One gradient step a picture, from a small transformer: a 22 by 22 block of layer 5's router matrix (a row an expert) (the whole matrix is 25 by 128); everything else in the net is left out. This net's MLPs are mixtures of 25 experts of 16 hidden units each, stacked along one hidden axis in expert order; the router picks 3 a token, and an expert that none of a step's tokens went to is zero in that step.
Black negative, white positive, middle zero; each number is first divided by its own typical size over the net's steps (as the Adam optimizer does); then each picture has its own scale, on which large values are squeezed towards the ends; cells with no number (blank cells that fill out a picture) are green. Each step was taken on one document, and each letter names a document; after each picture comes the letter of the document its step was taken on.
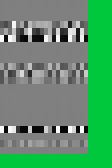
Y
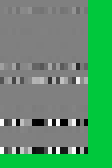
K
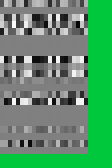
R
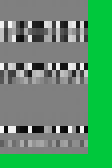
Y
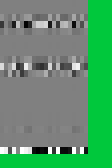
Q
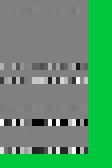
K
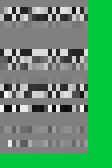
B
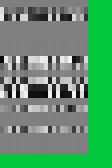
B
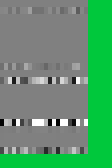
K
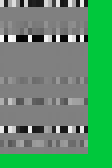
Y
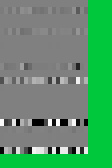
K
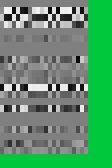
B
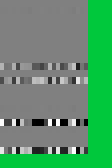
K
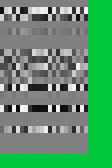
B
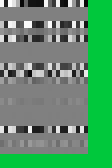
Y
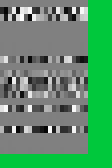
B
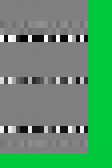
Y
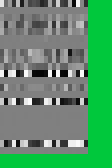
R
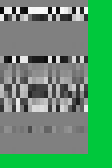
B
